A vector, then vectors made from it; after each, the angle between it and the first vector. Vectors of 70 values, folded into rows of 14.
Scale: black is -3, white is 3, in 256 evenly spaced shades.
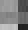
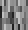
orthogonal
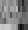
nearly parallel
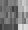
nearly opposite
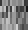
partly aligned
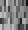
partly aligned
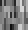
partly opposed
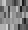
partly aligned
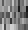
partly aligned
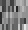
partly opposed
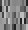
orthogonal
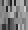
partly opposed
